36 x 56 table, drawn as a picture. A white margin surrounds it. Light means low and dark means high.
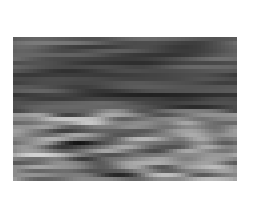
It is made of 2 by 1 panels. Panel 1,1: high, streaked across. Panel 2,1: middling, streaked across, strong in contrast.
